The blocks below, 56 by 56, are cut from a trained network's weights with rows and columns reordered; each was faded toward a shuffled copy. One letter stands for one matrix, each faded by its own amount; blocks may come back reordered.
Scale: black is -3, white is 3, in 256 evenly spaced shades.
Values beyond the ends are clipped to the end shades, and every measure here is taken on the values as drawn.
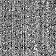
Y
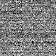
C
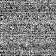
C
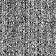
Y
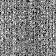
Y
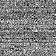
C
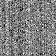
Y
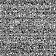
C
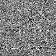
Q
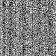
Y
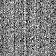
Y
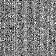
Y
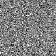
Q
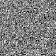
Q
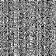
Y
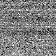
C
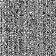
Y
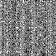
Y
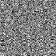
Q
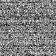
C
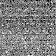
C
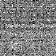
C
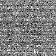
C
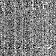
Y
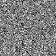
Q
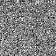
Q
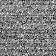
C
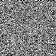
Q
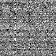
C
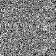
Q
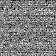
C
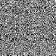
Q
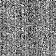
Y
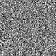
Q
